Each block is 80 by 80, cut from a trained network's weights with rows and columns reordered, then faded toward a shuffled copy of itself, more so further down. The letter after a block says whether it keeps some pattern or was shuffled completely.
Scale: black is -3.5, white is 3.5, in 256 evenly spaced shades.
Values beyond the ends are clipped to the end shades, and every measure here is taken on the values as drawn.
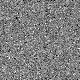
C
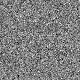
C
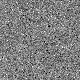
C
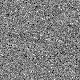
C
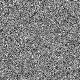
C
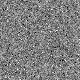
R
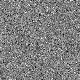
R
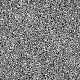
R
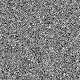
R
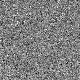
C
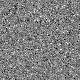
R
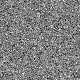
C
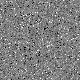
C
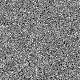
C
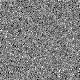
R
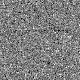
R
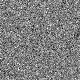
C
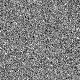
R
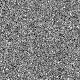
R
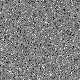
C
